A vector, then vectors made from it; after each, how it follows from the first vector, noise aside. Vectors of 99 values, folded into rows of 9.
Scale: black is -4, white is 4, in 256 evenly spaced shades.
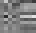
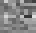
sign-scrambled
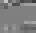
partly zeroed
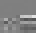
partly zeroed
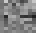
sign-scrambled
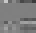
partly zeroed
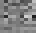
sign-scrambled
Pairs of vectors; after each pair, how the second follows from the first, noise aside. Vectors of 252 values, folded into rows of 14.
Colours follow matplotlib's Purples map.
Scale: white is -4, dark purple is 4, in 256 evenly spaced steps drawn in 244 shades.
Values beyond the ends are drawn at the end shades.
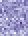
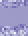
partly zeroed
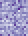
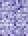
copied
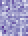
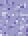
partly zeroed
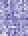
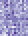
copied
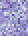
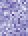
copied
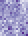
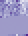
partly zeroed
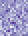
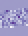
partly zeroed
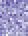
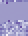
partly zeroed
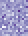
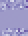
partly zeroed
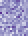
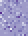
partly zeroed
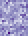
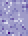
partly zeroed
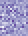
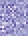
copied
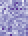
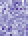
copied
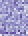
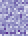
copied
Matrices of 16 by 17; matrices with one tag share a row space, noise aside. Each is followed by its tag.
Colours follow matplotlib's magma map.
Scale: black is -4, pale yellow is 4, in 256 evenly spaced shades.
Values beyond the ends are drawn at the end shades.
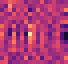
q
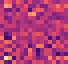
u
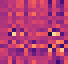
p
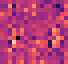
p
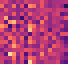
q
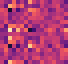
q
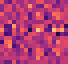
u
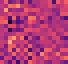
q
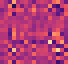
p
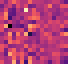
q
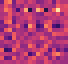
u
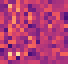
q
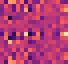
q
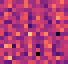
u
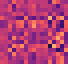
p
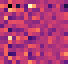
q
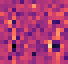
p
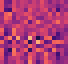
u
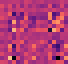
p
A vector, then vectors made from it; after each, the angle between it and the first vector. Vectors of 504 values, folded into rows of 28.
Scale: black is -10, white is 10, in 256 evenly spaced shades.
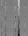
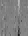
nearly parallel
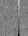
nearly parallel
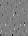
orthogonal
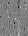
partly opposed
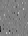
orthogonal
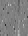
partly opposed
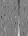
nearly opposite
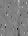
partly aligned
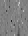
partly aligned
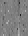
partly opposed
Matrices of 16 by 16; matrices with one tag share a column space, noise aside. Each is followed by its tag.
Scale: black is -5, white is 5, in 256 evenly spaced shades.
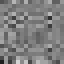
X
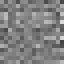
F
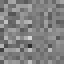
F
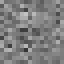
F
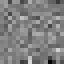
X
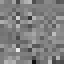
X
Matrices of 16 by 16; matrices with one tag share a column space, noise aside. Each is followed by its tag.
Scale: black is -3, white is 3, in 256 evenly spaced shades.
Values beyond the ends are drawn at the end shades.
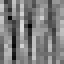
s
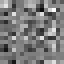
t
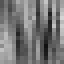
s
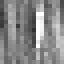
s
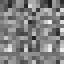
t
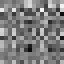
t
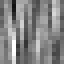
s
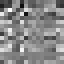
t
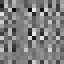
t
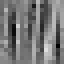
s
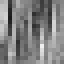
s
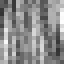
s
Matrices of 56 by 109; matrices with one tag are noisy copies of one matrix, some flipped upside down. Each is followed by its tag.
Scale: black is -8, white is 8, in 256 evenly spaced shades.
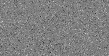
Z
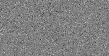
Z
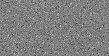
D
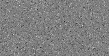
D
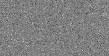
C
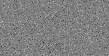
Z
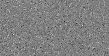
D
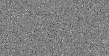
C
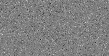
Z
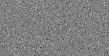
D
